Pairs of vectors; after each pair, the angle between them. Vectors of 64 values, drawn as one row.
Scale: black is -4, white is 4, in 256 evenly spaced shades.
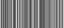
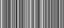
partly opposed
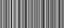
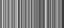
partly aligned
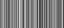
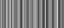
orthogonal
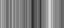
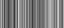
partly aligned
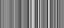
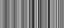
nearly opposite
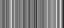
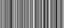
partly opposed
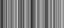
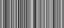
orthogonal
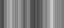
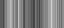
nearly parallel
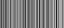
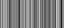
partly opposed
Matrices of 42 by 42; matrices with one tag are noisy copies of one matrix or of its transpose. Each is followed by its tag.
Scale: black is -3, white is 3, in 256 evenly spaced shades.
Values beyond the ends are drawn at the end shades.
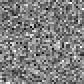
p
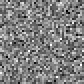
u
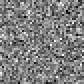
u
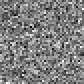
p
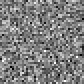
u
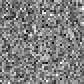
p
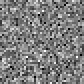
u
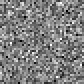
u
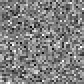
p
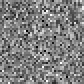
p
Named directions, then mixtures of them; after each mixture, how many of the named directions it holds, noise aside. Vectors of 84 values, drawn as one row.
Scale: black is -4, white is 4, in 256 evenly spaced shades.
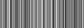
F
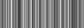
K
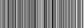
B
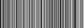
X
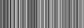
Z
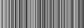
two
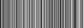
one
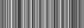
one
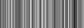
three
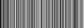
two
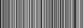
one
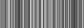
two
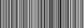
three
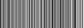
two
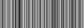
three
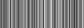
three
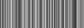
two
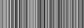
one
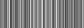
one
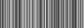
three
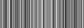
one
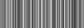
three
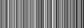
one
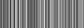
one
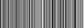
three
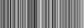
two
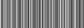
three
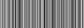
three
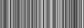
three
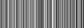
one
